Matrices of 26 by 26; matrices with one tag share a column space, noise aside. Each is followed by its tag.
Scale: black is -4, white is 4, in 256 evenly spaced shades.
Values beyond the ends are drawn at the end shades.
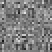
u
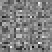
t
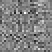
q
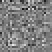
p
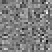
u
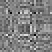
q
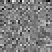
p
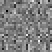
u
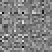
q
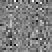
p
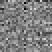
p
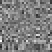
u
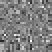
u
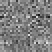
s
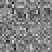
u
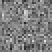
u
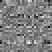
s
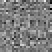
p
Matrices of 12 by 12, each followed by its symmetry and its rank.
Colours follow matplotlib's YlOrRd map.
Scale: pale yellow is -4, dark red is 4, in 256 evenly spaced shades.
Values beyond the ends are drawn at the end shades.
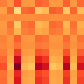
neither, rank one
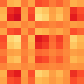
symmetric, rank one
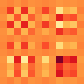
symmetric, rank one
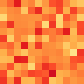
antisymmetric, full rank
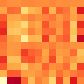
neither, rank two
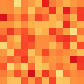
antisymmetric, full rank
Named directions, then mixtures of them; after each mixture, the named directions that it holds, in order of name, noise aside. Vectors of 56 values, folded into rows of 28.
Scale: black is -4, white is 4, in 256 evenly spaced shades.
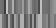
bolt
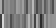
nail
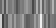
bolt, nail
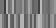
bolt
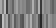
bolt, nail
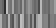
bolt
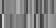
nail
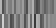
bolt, nail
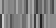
nail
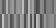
bolt, nail
